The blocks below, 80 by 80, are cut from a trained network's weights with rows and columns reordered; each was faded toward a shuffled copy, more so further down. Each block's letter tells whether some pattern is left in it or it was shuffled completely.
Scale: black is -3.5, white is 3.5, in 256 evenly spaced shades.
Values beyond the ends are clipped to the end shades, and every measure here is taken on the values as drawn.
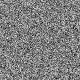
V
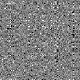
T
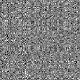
T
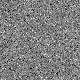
V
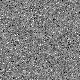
V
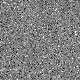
V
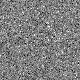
V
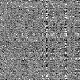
T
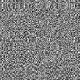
T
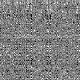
T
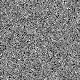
V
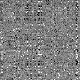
T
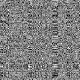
T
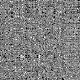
T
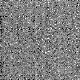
T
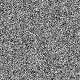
V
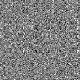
T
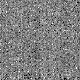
T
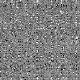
T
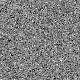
V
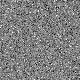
V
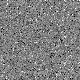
V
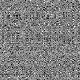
T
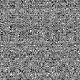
T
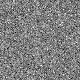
V
